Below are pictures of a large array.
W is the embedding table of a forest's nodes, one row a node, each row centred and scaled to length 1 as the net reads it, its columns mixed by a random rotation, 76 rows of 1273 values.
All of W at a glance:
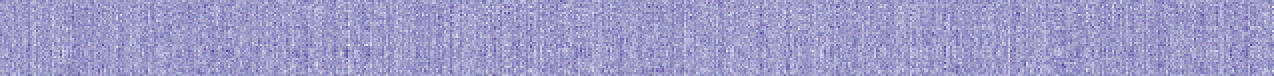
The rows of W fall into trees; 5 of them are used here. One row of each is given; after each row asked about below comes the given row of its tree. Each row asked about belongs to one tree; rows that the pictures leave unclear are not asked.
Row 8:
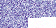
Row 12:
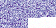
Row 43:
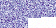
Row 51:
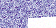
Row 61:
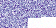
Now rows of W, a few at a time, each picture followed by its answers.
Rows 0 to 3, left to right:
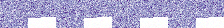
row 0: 61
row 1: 51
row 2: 43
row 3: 61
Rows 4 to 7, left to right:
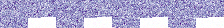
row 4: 12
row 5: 51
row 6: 12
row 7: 12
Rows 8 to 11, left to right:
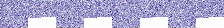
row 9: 43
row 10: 8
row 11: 61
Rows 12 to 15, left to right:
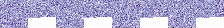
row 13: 12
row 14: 43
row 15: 43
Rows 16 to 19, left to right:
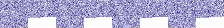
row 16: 12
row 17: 8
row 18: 8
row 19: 51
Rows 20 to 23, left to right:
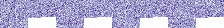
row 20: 43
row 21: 12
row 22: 61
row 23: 12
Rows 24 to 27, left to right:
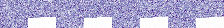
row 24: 8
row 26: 51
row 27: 51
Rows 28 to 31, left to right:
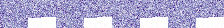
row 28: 8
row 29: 51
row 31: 61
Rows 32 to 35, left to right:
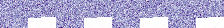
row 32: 61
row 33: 43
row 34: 61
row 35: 8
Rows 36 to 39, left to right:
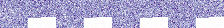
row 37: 8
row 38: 61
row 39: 51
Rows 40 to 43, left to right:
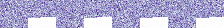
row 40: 61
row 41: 51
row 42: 61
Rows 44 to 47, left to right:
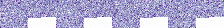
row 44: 61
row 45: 61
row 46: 8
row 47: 51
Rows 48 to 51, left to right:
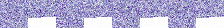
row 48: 51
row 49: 12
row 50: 51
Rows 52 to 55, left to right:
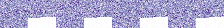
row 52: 51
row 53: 12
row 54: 51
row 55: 51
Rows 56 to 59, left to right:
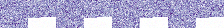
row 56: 12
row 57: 51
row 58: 61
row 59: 8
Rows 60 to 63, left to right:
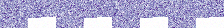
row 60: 51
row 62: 8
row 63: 43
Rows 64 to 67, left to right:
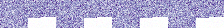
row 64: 61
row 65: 43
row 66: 61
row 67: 61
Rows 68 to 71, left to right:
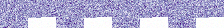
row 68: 43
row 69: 12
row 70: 12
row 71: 12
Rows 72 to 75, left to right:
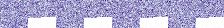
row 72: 12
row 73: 61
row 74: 51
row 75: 61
